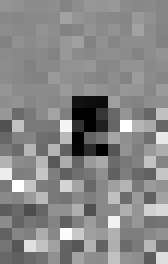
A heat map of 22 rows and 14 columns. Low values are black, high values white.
Calmest part: top left. Slope: none. Roughest part: centre. Odd rows or columns: none. Seam: horizontal, 40% of the way down, the top part calmer. Odd patch: lower, in the centre.
